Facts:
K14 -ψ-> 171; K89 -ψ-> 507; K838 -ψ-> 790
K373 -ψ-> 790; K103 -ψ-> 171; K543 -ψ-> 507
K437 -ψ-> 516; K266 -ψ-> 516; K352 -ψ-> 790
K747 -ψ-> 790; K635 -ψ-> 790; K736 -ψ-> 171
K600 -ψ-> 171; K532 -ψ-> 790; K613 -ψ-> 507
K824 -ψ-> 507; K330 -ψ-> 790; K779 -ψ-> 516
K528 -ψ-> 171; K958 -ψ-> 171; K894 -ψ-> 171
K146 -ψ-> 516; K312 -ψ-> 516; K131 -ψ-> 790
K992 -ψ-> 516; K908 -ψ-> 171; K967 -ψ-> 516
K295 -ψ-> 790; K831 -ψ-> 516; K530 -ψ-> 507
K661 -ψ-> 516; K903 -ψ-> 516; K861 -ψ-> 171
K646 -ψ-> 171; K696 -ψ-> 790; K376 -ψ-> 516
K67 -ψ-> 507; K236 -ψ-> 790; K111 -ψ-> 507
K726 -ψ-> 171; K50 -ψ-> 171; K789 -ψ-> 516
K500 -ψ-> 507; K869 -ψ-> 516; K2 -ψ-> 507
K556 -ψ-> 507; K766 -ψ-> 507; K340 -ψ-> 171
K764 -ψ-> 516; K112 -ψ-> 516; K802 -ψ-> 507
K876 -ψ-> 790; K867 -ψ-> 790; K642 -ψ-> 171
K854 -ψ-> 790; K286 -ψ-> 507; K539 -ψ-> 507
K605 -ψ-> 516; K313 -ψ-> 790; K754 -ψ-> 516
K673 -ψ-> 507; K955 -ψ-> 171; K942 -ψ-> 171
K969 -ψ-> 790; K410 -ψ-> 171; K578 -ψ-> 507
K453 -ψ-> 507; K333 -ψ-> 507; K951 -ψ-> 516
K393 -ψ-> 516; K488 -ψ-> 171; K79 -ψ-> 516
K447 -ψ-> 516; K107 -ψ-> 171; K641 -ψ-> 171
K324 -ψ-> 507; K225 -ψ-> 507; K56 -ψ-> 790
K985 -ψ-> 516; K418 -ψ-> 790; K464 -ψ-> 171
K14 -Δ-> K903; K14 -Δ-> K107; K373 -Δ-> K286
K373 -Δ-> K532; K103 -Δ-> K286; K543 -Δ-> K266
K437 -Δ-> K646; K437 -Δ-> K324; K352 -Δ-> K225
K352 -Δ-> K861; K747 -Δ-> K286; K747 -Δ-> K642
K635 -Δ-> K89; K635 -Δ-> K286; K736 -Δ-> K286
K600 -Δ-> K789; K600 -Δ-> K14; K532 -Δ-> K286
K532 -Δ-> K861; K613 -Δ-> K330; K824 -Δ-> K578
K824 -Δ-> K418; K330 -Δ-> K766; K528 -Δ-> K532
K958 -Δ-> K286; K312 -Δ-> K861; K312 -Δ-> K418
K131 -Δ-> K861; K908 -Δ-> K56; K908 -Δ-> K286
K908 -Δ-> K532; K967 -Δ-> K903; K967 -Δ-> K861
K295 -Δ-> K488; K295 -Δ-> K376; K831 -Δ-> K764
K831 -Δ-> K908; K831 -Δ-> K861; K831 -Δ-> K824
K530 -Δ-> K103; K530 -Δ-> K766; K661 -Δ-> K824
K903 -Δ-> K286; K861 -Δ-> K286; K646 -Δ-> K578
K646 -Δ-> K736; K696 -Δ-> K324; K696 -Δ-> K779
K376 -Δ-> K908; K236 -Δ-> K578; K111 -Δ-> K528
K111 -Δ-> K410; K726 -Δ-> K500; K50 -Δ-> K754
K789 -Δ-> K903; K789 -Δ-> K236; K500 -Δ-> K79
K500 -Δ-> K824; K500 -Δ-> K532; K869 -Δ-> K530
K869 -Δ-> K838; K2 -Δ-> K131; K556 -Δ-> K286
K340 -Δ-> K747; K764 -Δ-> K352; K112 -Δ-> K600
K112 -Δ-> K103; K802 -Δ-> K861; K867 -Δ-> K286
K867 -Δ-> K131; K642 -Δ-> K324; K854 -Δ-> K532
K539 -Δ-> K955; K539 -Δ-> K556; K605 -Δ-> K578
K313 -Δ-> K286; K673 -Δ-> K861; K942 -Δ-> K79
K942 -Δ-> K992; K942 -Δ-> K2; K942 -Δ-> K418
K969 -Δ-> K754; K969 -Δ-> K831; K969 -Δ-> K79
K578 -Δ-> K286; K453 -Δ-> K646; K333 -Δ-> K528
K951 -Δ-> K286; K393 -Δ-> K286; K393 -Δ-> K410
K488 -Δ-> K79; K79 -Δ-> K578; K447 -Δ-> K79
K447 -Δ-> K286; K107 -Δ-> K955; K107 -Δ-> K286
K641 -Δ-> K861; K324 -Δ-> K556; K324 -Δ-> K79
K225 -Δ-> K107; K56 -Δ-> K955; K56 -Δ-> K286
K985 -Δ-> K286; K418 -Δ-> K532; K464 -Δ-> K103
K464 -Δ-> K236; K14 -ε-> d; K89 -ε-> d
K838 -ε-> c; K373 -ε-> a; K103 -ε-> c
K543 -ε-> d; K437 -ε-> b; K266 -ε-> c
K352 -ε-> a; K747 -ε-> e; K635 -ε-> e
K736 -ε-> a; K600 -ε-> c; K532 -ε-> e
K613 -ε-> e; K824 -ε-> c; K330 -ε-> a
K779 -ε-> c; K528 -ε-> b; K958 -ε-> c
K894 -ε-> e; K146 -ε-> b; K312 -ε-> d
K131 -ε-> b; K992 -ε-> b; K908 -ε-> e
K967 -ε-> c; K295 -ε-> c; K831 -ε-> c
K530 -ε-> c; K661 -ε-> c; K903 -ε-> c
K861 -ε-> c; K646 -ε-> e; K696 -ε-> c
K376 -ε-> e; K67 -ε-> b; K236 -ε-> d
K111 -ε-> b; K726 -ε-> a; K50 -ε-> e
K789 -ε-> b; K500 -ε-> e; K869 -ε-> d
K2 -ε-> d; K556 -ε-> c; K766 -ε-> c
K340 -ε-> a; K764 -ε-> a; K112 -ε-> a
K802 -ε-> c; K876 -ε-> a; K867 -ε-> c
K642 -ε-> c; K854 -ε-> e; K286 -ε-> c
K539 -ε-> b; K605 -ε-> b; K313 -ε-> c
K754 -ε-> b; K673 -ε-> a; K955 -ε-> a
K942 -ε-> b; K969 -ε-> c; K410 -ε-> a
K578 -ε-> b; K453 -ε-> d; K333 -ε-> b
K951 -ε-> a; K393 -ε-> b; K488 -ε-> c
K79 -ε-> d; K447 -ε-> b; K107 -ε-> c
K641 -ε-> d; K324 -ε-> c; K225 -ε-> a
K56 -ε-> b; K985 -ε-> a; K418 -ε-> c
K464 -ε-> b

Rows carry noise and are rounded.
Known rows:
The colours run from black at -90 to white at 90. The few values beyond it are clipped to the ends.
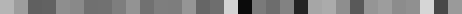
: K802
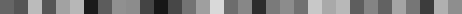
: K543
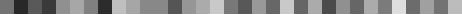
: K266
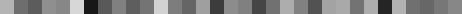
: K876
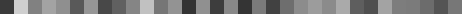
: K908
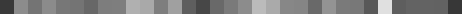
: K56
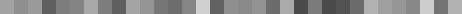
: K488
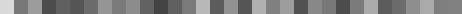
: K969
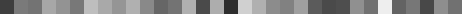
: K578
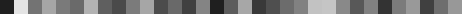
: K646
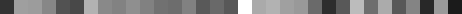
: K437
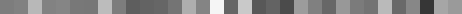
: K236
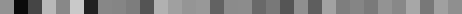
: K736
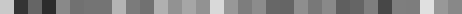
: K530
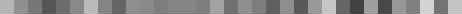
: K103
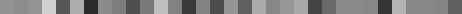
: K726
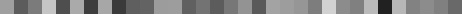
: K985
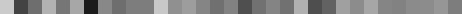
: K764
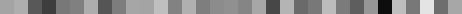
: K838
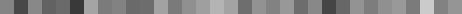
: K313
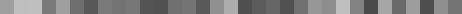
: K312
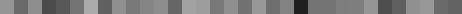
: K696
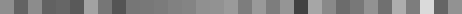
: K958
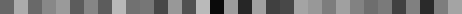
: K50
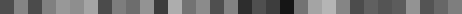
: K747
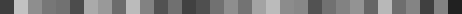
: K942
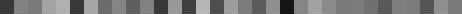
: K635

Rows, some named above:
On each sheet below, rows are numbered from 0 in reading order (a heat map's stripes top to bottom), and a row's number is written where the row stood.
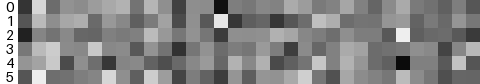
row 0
K131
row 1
K376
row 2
K56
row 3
K79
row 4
K869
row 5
K992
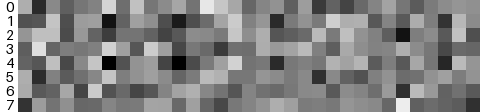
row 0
K779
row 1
K543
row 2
K869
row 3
K992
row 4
K543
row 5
K324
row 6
K340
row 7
K56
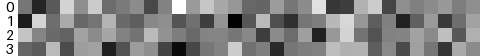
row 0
K410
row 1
K646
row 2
K418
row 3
K543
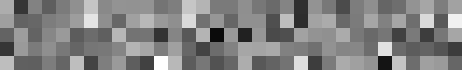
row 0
K324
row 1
K286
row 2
K50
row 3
K56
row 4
K330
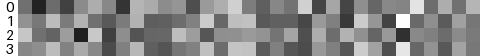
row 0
K266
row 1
K641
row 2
K112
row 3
K641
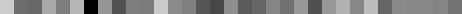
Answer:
K352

